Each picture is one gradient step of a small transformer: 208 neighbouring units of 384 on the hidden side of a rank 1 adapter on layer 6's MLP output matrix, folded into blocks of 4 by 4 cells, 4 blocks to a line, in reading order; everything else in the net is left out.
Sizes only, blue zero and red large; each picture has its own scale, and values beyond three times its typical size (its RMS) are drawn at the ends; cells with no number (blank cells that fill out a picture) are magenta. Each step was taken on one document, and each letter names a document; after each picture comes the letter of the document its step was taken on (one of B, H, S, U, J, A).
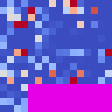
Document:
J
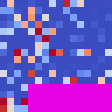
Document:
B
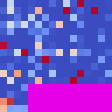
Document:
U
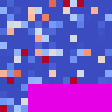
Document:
B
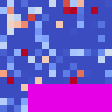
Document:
J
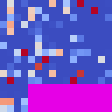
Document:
U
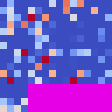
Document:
B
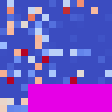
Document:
B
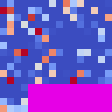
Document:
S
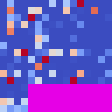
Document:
B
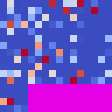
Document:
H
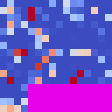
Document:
S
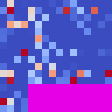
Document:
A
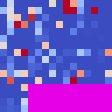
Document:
J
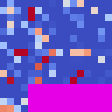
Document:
S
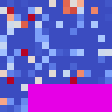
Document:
J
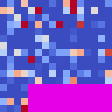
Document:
J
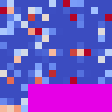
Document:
S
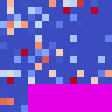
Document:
H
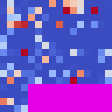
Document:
J
